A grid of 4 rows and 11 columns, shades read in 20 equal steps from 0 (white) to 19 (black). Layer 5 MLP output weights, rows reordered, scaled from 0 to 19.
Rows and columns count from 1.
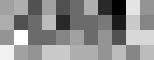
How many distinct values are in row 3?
7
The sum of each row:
108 113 84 63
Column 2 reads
6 13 0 7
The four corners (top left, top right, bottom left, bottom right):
7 8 1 5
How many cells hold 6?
5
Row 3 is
8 0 11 11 9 7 11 8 13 3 3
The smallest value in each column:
1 0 8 4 4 6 6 8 5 2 3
